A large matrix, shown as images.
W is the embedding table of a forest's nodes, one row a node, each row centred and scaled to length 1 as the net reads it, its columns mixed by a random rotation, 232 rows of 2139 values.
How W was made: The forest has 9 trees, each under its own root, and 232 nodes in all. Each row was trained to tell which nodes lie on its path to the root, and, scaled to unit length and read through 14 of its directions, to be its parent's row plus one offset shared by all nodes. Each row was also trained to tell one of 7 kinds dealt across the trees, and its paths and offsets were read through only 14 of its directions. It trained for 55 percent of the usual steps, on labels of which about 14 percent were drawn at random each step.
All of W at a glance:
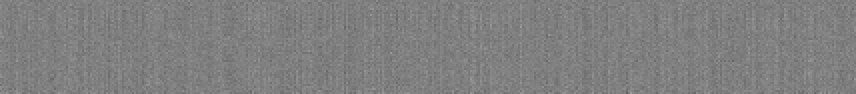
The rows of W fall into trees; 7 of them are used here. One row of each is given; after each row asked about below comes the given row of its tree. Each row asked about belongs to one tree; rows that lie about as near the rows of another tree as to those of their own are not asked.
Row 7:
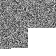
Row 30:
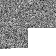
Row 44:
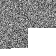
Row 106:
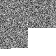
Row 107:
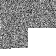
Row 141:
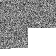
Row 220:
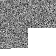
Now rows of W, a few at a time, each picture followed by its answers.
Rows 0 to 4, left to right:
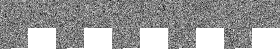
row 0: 107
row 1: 141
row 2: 107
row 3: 30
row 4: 7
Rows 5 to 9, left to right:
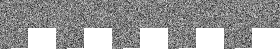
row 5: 106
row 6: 44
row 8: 30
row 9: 220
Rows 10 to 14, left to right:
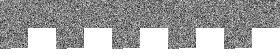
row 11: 7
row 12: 106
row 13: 30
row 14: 141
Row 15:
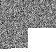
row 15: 220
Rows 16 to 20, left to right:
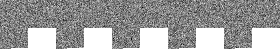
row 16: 30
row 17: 141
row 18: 7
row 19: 7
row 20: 220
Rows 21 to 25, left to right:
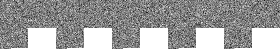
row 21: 106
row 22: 141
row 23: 106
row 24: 220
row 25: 30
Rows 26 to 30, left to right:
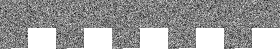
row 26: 107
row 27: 30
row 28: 7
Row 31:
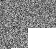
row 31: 7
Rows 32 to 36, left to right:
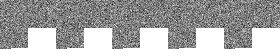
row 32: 30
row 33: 107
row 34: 30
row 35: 44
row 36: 106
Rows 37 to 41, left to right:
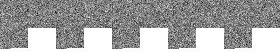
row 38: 220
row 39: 220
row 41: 30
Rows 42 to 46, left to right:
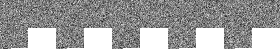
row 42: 106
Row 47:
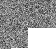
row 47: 106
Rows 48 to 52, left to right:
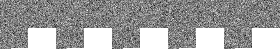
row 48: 30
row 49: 30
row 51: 107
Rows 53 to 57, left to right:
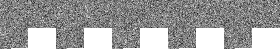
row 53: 44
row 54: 220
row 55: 44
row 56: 7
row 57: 141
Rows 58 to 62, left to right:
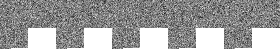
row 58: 220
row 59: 30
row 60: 30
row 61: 107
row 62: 30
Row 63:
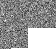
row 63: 107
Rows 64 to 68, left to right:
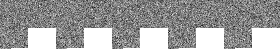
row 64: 44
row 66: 141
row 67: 141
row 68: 44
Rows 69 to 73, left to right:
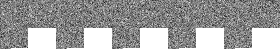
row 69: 220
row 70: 107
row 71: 30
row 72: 220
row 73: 30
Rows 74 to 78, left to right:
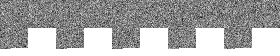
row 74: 220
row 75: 220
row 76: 30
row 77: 107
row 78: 107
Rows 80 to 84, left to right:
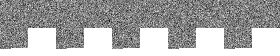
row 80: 141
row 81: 220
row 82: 7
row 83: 44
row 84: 107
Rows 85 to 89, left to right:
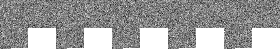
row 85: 141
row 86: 220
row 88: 141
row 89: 106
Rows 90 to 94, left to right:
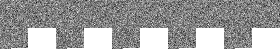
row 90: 30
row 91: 7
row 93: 30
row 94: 141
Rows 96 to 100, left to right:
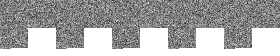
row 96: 7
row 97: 220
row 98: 7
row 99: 7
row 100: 30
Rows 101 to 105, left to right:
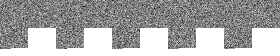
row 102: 107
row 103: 7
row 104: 141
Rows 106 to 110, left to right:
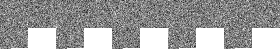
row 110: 107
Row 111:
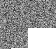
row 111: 107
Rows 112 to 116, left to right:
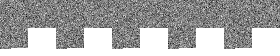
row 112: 30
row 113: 44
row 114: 107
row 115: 30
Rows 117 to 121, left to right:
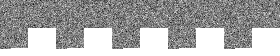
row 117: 141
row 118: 141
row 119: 44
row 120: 141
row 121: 44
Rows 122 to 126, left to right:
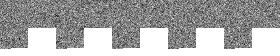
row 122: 7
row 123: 141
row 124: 7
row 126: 44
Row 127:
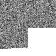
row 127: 141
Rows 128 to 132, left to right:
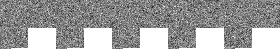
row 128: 30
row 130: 106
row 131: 141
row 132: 7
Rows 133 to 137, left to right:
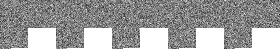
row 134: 7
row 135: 141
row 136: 106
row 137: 141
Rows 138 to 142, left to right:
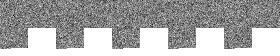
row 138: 107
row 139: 141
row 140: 7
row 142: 141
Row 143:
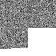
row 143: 30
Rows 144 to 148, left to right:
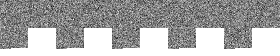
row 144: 107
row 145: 30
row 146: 141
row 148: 30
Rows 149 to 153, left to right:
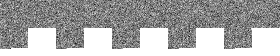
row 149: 7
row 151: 220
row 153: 141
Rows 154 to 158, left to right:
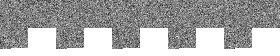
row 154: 141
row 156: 7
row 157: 7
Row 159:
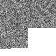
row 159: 107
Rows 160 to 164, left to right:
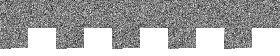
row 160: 107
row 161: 44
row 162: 220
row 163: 7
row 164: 141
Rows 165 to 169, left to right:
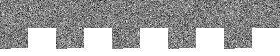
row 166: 30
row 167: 7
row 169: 141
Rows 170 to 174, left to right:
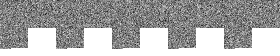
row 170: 7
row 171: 7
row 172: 220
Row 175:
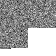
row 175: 44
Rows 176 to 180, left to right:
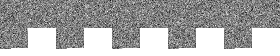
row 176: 220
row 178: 220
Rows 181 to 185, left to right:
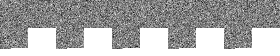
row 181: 141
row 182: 107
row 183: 220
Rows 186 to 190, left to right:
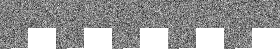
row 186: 220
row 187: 141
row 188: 107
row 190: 107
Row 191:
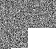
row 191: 30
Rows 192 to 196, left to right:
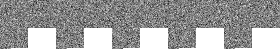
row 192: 30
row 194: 44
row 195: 220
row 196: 107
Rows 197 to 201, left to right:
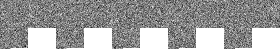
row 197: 220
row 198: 220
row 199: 107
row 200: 7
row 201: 30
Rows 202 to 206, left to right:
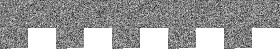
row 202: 30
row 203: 141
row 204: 30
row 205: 30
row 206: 220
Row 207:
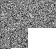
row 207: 220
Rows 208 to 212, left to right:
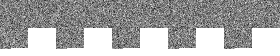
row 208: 44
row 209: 107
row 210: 7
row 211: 7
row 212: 220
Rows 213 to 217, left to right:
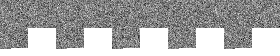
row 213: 44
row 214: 141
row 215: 141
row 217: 44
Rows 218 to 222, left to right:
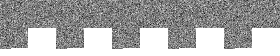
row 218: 7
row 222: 220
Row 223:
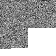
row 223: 30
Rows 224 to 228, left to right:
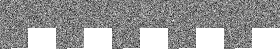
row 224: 30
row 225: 107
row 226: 220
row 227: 107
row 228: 220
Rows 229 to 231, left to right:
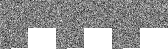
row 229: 7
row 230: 107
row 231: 220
